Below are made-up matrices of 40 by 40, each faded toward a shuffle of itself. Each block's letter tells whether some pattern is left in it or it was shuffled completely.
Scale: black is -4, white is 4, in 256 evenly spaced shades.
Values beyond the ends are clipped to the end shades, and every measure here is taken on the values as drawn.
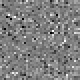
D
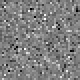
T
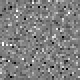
T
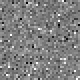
T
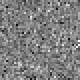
T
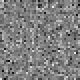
D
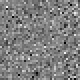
D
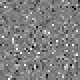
D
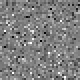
T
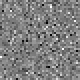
D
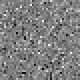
T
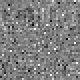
D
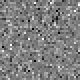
T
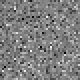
T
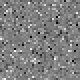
T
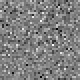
T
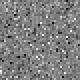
T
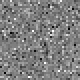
T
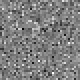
D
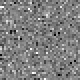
T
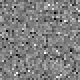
D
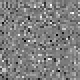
D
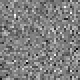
D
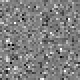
D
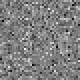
D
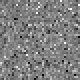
D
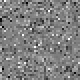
D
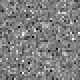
T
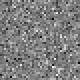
T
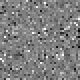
D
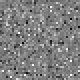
T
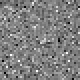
T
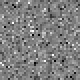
T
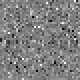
D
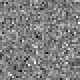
T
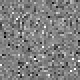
D
